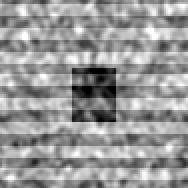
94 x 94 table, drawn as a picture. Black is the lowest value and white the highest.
Average level on the scale: 60%. Ninth with the lowest average: centre. Stripes: horizontal, repeating 8 times. Odd patch: lower, in the centre. Slope: none.
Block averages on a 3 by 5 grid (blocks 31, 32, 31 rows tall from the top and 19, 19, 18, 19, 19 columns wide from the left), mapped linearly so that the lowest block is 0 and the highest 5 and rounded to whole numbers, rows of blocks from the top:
5 5 4 5 5 | 4 4 0 4 5 | 4 4 5 5 4
